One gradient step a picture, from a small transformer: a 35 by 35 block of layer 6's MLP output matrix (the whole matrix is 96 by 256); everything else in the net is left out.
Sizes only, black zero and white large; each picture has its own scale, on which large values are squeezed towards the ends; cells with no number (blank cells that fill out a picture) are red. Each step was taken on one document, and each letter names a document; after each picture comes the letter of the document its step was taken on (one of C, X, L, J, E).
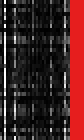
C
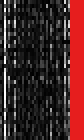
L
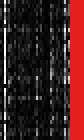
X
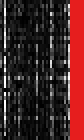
X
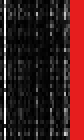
X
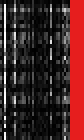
C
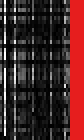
C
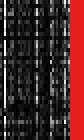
X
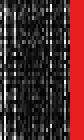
L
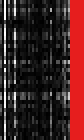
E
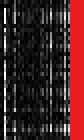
L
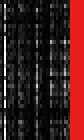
X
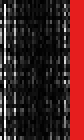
E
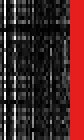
C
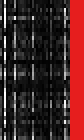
C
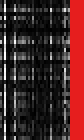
C
